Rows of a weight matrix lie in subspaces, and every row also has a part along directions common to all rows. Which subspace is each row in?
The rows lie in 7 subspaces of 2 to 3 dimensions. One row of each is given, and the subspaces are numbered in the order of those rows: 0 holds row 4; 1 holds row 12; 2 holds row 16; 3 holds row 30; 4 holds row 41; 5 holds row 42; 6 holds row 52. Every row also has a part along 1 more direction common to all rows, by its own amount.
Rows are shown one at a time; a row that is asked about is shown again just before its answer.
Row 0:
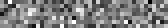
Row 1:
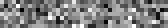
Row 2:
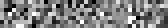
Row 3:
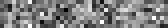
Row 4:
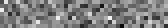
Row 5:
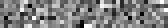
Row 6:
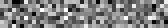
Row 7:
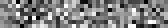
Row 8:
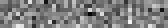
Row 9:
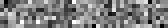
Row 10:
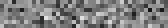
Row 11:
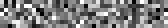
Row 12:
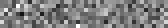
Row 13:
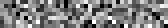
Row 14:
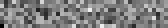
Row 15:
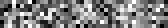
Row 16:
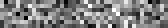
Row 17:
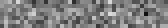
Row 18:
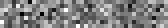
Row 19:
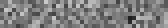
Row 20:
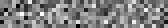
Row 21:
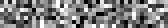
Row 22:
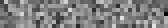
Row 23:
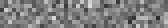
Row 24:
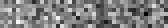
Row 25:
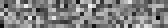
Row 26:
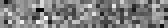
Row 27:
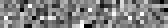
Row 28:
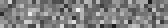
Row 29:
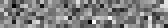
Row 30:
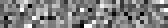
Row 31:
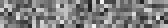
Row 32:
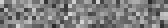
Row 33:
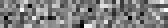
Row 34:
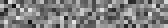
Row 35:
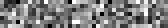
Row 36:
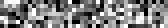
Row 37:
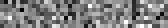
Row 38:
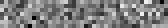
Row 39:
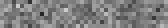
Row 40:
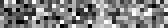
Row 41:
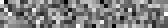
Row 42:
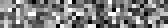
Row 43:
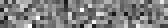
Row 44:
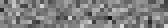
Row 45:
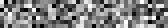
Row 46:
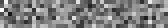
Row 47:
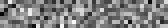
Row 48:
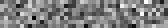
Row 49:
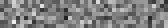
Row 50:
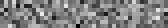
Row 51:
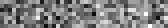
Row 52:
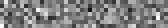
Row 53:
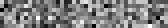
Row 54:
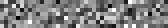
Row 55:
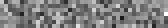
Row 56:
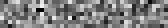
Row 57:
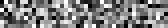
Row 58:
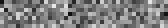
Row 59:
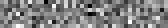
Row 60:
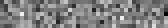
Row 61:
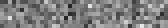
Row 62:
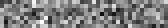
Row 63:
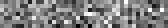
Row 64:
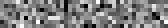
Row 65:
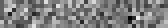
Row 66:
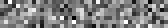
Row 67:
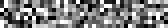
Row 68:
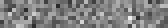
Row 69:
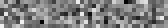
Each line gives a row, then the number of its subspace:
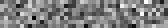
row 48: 3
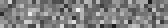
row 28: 6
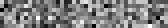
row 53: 5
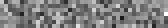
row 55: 4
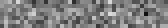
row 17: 5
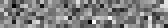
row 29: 0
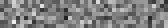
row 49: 0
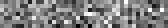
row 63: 2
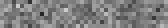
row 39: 1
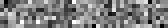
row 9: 5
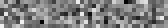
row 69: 0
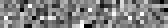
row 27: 3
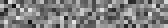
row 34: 6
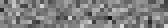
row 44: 0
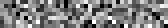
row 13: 0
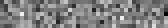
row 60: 4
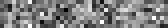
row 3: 1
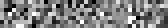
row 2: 2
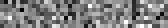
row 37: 4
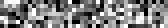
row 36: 5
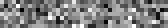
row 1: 3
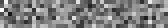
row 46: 0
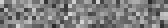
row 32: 4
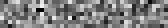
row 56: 5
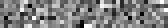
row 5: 3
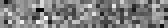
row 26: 5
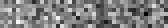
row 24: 5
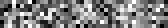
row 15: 1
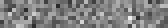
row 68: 2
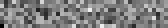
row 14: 6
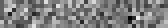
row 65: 2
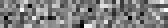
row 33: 3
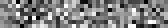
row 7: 3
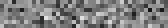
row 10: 6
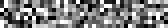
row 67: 6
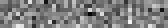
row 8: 2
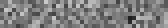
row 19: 2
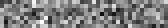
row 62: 5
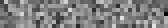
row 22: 4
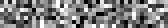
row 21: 6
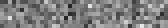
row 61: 4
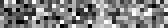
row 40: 5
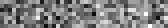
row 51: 5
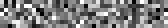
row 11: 1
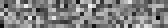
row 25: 0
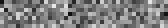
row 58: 4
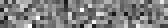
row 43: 3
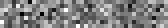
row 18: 1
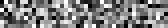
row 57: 4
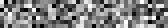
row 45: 0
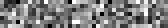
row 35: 5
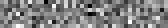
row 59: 2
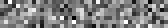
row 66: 6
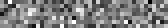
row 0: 6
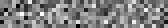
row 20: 1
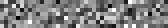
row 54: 6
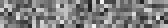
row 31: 1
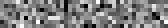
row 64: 0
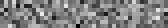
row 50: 1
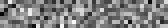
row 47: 6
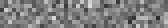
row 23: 2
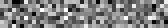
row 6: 0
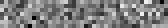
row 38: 3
